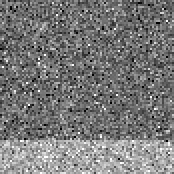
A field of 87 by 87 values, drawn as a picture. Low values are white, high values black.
A horizontal seam about 80% of the way down splits the table, and the top part is higher. Neither half mirrors the other. There are no regular stripes.
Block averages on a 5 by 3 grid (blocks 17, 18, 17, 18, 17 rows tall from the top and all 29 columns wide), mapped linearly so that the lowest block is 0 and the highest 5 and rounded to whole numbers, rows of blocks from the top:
555 | 555 | 555 | 545 | 000
